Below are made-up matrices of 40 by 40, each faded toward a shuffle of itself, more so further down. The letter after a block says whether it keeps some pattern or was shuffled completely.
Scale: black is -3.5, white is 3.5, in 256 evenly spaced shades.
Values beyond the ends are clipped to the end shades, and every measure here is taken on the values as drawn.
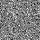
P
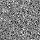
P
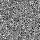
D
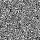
D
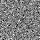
D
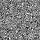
P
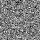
P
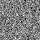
D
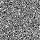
D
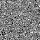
P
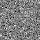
P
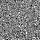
P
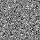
P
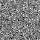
P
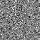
P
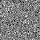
P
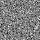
D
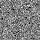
D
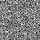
P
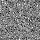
D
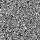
D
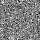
D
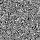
D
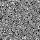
D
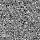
P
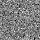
P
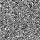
P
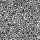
D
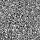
P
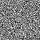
P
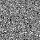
P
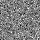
D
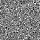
P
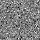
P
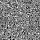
P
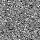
D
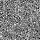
P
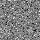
D
